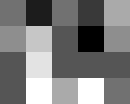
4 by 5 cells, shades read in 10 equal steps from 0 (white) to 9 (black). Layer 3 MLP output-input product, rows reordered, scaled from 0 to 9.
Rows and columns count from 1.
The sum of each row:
28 25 25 14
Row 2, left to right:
4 2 6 9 4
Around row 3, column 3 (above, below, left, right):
6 3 1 6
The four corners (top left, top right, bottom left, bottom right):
5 3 6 5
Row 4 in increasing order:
0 0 3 5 6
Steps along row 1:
up down up down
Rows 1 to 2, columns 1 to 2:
5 8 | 4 2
